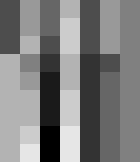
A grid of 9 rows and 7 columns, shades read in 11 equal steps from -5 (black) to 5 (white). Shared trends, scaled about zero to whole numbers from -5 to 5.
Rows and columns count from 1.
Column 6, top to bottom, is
1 1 1 -2 -1 -1 -1 -1 -1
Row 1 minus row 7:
-4 -1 3 -1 1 2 0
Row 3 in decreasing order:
3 2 1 0 -2 -2 -2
